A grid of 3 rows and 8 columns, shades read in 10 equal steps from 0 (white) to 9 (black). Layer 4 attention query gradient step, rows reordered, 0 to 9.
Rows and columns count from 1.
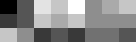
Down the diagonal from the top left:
9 6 7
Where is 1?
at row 1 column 3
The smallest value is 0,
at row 1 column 5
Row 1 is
9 6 1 2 0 4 3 2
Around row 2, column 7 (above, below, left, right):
3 5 4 4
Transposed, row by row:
9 7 2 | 6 6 4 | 1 2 7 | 2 3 6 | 0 2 7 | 4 4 5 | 3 4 5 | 2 4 6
